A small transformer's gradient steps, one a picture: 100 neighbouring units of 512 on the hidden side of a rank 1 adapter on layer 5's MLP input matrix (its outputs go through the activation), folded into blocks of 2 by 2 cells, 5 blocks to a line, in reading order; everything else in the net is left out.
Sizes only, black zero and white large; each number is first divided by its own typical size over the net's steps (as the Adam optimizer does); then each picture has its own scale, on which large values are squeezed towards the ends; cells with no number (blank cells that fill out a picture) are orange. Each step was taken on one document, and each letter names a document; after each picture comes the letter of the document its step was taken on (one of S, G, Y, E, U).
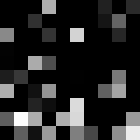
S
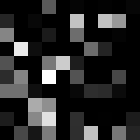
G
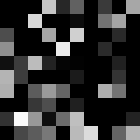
S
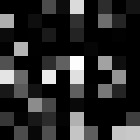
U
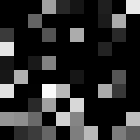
S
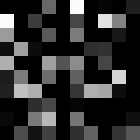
G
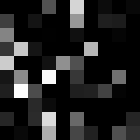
G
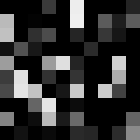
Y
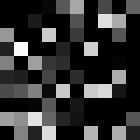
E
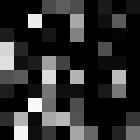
U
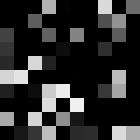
S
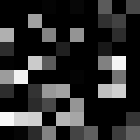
S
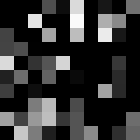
U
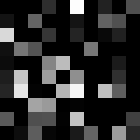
Y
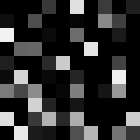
Y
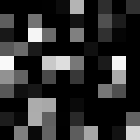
U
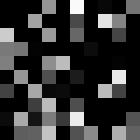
U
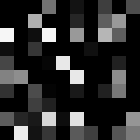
Y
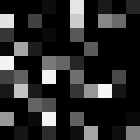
G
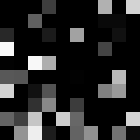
S
